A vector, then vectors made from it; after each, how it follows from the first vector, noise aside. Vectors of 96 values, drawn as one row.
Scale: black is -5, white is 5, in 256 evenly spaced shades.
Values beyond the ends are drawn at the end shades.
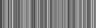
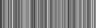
copied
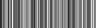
scaled up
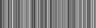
copied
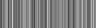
copied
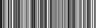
scaled up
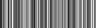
scaled up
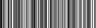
scaled up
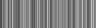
copied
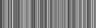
copied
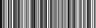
scaled up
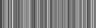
copied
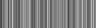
copied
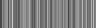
copied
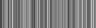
copied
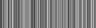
copied
